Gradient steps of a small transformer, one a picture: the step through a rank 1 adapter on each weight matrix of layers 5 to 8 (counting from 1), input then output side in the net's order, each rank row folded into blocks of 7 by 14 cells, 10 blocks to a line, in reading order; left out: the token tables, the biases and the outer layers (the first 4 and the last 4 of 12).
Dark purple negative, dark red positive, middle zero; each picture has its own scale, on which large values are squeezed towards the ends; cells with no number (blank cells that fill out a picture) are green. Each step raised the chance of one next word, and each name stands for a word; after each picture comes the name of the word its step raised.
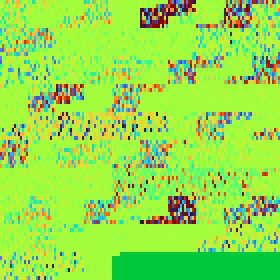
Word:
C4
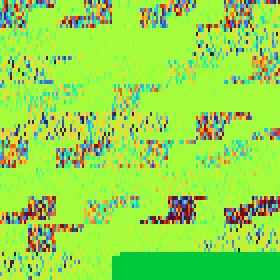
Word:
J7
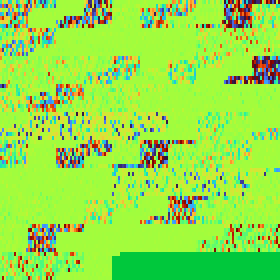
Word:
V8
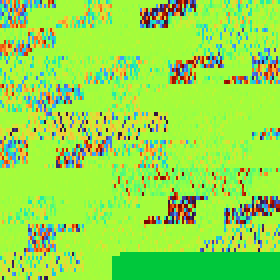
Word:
C4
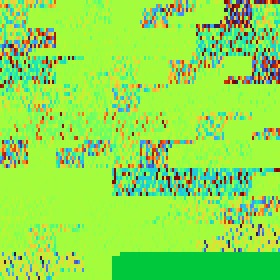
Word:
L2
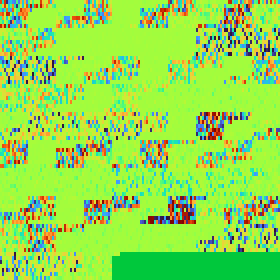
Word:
J7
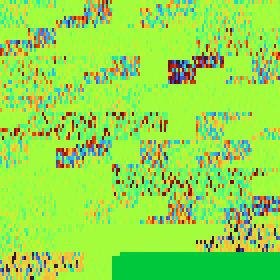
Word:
L2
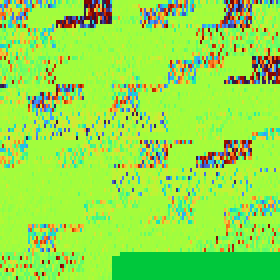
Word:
V8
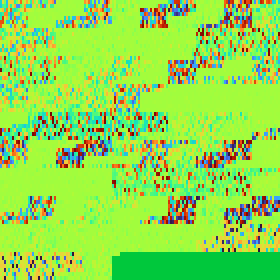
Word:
L2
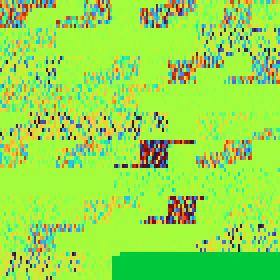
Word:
C4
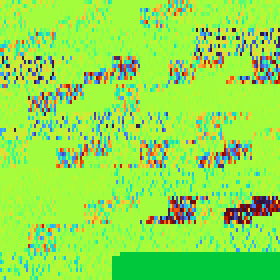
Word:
J7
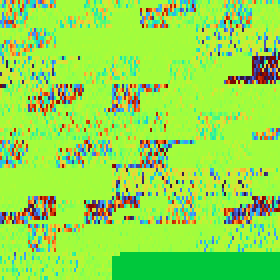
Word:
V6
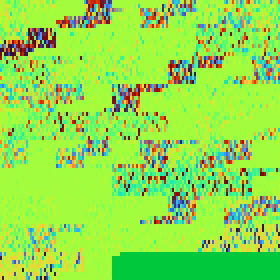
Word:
L2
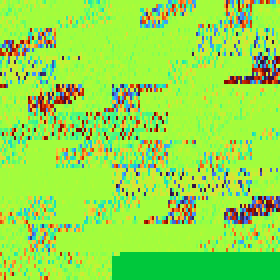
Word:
V6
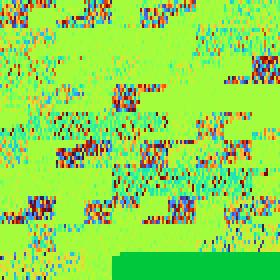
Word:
L2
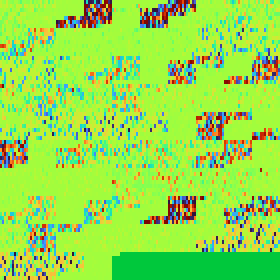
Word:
C4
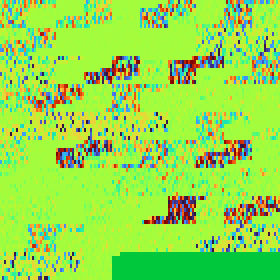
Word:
J7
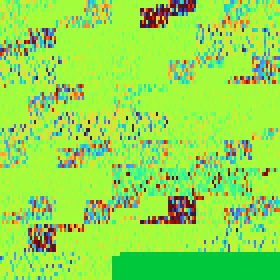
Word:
C4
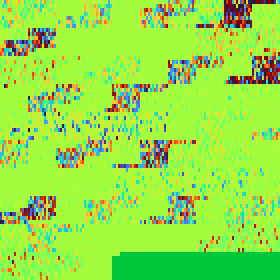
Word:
V8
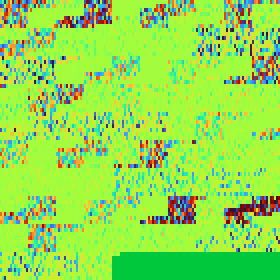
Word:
J7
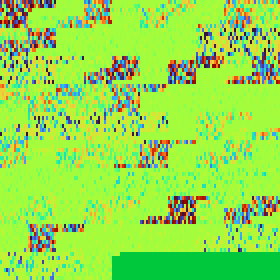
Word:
J7
